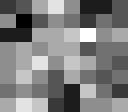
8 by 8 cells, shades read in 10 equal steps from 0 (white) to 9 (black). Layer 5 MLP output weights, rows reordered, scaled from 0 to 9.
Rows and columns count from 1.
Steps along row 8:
down up up up down same down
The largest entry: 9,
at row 2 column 2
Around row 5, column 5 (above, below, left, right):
3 3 4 3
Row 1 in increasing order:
1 3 4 6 6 7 8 8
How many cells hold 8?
6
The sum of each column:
39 36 28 34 35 35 42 41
